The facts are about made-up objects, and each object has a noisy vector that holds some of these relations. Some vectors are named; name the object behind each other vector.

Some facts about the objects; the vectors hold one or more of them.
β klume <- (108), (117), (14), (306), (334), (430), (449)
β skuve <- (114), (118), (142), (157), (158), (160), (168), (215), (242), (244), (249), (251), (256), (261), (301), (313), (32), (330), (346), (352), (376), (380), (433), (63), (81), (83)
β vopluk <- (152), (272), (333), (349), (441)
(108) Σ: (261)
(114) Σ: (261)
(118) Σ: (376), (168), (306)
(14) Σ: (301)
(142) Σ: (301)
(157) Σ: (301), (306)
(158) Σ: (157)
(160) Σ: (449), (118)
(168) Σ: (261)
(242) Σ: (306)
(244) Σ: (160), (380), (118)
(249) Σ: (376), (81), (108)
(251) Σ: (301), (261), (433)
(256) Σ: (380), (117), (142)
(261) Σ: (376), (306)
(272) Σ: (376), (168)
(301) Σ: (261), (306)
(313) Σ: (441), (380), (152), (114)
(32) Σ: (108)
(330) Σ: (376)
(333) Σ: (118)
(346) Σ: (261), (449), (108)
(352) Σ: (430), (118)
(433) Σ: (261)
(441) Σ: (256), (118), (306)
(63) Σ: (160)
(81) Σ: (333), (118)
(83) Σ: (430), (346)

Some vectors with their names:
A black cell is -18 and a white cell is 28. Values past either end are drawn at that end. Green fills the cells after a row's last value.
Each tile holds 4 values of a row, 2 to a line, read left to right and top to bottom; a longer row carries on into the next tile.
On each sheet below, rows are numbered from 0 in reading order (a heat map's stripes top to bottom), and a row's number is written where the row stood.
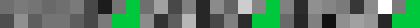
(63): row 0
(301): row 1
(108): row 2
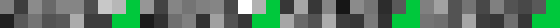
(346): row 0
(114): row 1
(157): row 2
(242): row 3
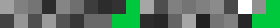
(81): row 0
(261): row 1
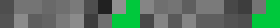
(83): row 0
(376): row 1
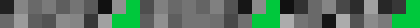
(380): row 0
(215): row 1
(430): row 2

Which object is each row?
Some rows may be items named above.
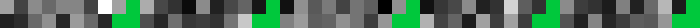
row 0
(168)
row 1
(333)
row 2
(256)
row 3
(14)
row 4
(272)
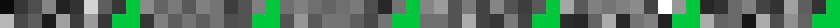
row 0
(14)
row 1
(249)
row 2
(63)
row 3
(242)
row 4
(261)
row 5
(334)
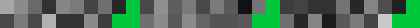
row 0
(118)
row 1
(158)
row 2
(349)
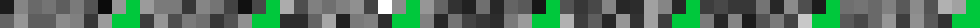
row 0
(380)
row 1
(160)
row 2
(261)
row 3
(441)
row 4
(306)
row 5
(349)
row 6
(251)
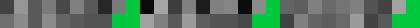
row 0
(158)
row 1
(142)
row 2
(32)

